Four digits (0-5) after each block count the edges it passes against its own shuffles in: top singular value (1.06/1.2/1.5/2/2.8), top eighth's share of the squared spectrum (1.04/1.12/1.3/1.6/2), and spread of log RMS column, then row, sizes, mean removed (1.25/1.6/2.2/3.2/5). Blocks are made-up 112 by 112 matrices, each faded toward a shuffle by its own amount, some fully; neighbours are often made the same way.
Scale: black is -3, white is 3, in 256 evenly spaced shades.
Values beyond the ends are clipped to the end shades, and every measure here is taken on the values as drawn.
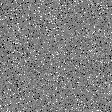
0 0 0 0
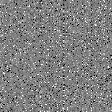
4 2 1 1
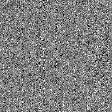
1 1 3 0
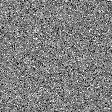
0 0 0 0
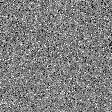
0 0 0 0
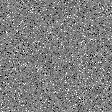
1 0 0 0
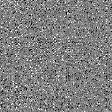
4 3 2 1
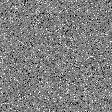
1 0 0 0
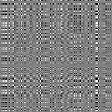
5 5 5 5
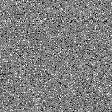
3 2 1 1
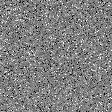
0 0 0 0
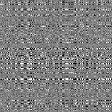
5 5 3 5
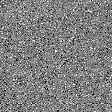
3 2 0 1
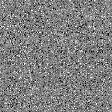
4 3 1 2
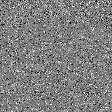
1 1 0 2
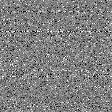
2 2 0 3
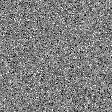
0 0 0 0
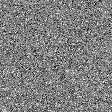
0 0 0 0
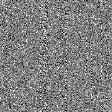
1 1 3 0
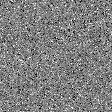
1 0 0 0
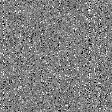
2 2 3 0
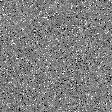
0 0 1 0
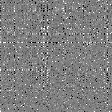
4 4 2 2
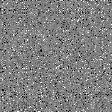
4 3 2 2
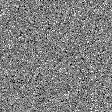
0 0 0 0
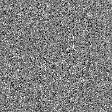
0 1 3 0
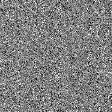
0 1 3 0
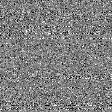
1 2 0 3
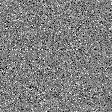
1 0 0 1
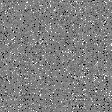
3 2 2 1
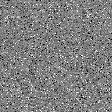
3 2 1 1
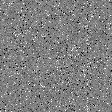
2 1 0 0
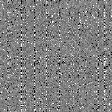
5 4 3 2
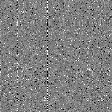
4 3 2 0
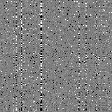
5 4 3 2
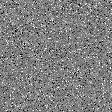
2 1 0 0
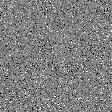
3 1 0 1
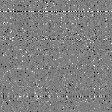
5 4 1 2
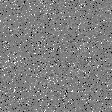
3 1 0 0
